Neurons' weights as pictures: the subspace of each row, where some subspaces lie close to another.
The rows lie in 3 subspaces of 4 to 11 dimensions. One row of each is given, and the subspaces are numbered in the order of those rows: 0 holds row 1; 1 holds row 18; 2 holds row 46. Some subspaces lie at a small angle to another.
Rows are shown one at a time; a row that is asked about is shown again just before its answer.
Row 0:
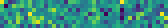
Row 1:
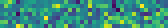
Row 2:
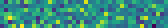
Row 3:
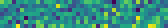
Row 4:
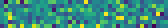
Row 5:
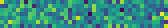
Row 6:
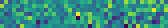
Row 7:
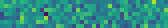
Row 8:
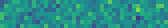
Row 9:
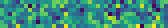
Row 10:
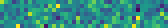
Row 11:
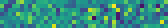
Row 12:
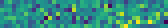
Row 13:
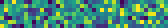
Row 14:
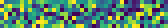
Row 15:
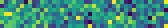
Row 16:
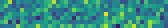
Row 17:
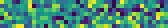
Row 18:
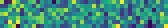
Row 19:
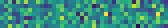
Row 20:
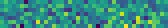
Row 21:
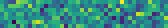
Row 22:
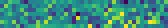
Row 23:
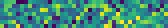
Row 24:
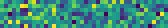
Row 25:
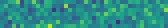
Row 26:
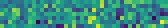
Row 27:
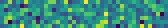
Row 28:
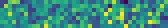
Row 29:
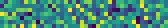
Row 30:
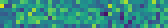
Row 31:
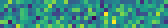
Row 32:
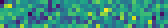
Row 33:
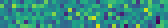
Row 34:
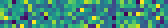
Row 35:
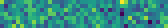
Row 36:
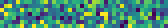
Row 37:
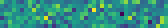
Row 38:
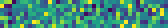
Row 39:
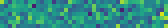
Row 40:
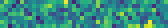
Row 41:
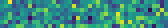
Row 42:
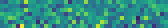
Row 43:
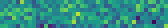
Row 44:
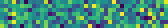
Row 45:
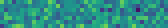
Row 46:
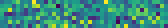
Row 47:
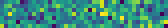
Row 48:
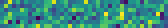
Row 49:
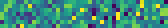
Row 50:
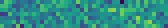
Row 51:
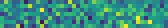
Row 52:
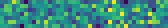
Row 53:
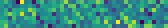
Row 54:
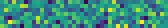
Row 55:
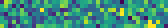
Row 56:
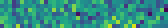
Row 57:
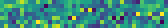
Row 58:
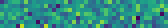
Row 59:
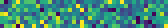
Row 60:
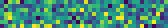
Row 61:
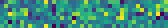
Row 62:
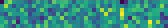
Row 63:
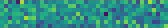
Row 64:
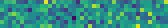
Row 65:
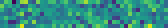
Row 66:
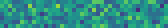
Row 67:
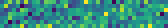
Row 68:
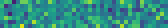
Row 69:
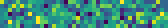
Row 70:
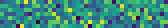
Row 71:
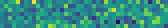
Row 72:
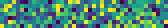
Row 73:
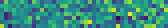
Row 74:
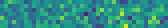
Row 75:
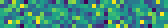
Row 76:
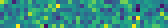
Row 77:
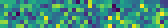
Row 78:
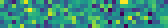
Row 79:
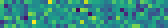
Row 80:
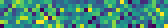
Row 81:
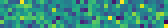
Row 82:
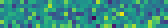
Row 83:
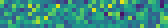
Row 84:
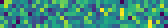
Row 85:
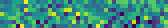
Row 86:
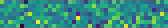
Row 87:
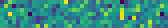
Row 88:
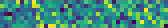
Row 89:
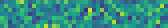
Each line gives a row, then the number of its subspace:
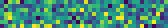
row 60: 1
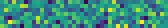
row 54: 1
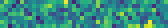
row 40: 2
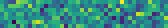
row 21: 0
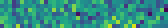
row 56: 2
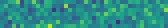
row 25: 2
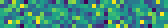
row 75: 1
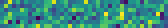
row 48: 1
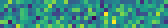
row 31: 0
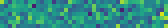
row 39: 2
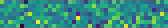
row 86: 1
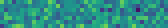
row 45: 1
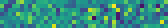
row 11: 0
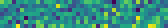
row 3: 2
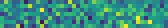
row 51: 0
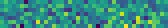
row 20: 1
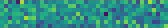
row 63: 2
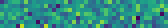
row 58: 1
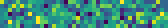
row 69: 2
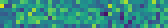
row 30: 0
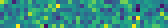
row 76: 1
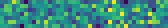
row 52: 1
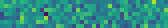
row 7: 0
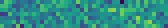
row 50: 0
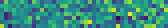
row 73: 2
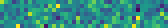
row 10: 1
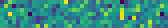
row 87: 2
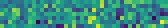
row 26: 0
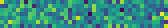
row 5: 2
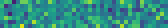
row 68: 0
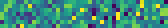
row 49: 0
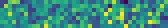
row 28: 1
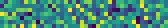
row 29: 0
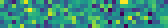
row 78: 2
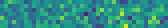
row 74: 0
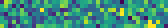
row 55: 2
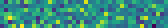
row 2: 1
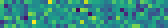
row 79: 0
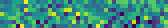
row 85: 1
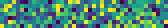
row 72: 0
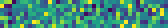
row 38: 0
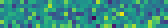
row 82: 2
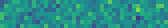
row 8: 0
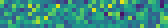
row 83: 0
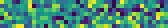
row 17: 0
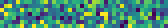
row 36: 0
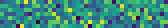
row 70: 2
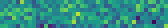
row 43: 2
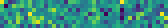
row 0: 0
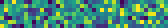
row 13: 1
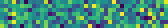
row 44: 2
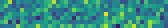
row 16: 1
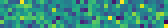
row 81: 0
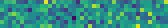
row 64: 2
